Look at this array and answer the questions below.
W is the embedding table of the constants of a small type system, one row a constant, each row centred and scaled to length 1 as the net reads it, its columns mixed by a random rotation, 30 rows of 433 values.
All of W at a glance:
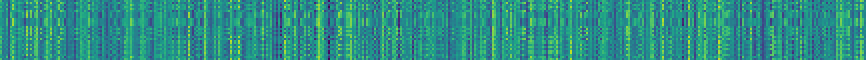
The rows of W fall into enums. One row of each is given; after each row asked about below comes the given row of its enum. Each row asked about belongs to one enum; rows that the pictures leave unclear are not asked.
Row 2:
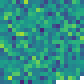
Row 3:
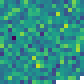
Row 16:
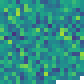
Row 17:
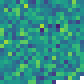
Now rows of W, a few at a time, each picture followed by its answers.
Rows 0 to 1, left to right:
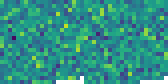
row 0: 3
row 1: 16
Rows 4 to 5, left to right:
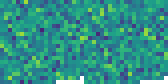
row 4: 2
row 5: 16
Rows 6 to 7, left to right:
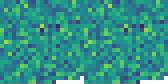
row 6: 17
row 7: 17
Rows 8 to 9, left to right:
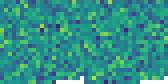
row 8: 17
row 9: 2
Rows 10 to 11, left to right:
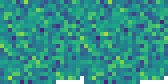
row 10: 2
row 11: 2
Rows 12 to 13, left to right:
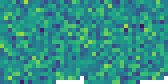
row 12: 2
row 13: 17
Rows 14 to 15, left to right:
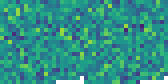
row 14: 16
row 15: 17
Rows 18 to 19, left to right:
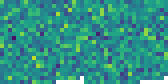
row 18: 3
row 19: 16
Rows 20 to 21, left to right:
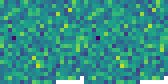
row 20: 3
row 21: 3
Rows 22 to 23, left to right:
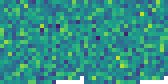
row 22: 17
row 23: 3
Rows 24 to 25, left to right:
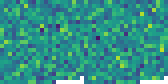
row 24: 17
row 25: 3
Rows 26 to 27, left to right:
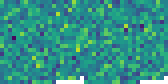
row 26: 3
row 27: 17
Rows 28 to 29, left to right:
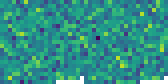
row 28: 2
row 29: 3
